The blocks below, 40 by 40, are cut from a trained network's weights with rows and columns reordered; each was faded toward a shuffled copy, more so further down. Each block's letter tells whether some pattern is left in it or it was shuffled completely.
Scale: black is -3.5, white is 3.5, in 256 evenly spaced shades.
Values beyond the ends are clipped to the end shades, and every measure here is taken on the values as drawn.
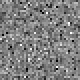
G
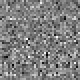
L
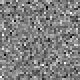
G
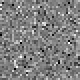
G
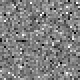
G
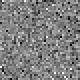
G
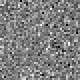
G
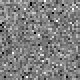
G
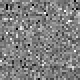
G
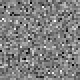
G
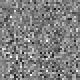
L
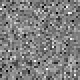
G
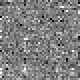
L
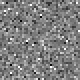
G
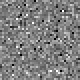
G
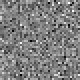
G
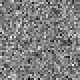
G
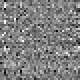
L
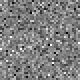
G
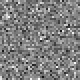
G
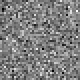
G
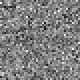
G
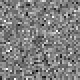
G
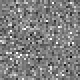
G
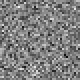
L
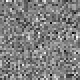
L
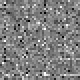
L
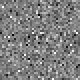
G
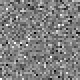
G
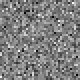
G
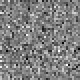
L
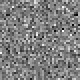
G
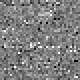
L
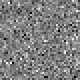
G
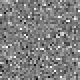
G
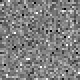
G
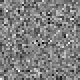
L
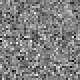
L
